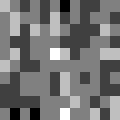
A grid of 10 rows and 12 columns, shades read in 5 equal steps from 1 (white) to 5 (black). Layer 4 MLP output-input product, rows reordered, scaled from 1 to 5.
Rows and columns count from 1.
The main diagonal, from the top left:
2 2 4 3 3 3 2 3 3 2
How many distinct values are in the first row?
4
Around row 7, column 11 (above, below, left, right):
4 4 3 3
